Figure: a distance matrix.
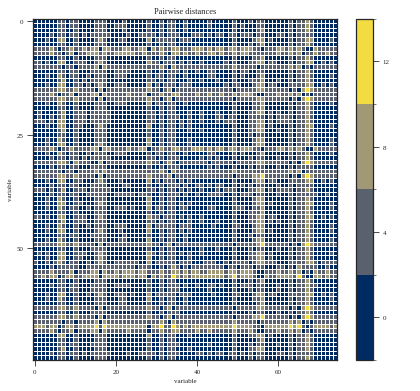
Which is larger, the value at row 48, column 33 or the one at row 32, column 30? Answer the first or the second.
the first
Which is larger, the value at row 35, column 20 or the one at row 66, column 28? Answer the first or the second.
the second
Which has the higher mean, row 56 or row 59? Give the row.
56
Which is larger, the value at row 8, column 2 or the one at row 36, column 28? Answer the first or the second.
the second
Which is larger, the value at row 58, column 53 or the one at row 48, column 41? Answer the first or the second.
the first
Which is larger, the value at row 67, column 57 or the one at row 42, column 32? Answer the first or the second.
the first
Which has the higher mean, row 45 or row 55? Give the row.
55
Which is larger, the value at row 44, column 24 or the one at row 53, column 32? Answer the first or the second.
the second
